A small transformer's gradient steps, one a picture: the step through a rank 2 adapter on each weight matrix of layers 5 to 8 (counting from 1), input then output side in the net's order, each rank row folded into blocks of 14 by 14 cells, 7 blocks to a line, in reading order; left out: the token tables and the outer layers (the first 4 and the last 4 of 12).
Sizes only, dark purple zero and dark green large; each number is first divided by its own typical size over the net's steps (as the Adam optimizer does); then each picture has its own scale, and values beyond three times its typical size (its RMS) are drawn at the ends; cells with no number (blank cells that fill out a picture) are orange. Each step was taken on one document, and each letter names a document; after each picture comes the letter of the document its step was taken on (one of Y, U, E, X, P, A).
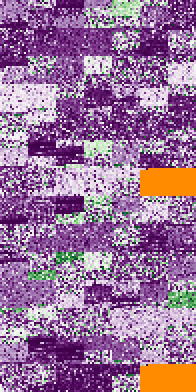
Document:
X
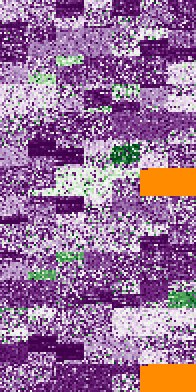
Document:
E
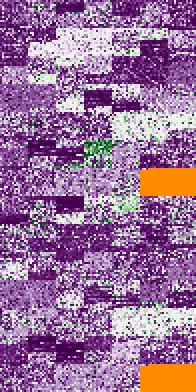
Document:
E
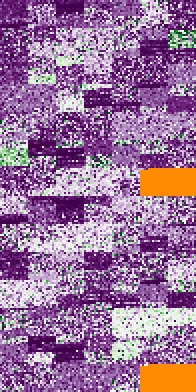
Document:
E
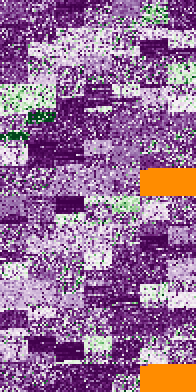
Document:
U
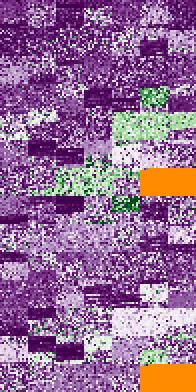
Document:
E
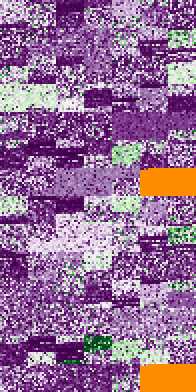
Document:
U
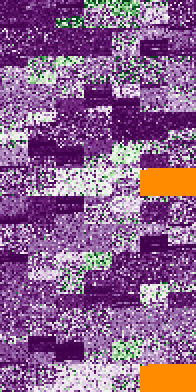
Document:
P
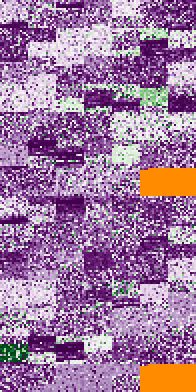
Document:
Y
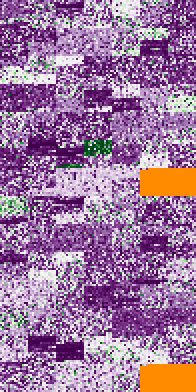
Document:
U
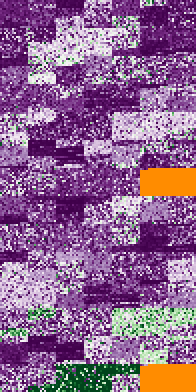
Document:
X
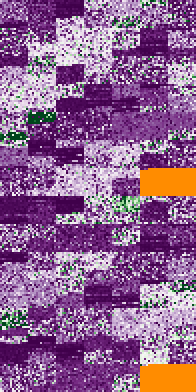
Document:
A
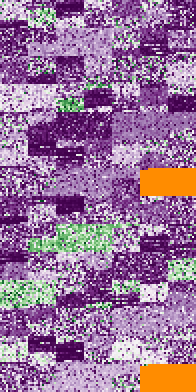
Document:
U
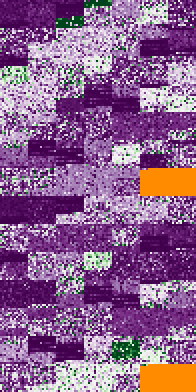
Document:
P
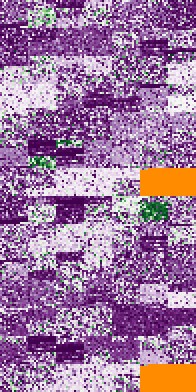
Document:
Y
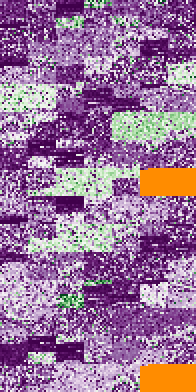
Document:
U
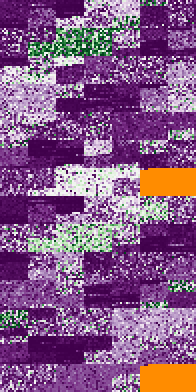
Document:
A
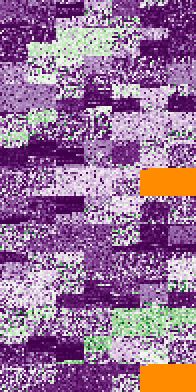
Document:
X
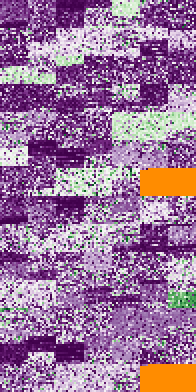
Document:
X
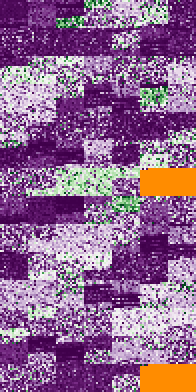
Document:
P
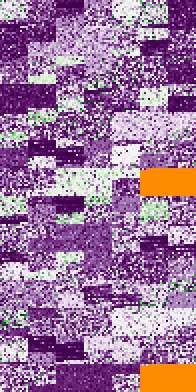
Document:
Y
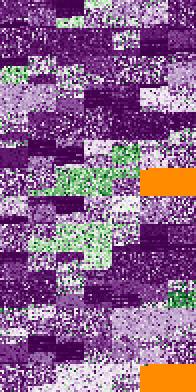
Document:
P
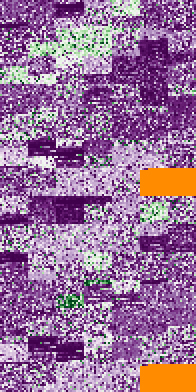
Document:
E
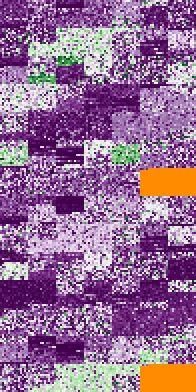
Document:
X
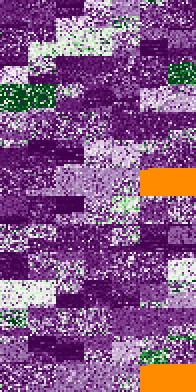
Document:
A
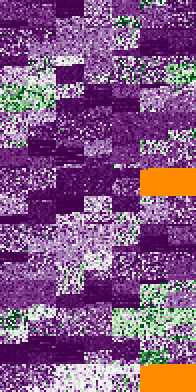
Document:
A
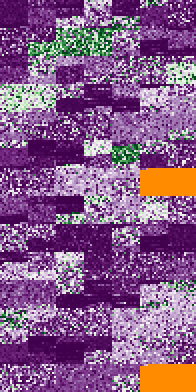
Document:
A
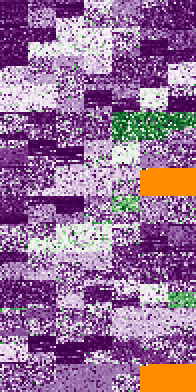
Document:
Y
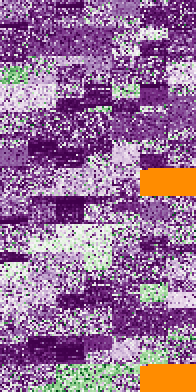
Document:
X
